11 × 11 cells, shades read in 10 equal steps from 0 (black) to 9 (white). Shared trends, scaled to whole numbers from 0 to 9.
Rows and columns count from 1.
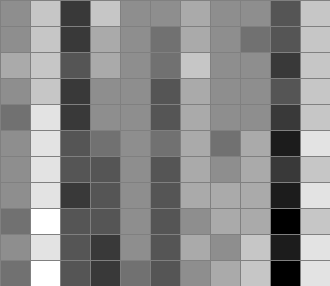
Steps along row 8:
up down up up down up same same down up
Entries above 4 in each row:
9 7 8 8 7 6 7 7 6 7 5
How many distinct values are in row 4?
5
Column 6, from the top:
5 4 4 3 3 4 3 3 3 3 3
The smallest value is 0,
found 2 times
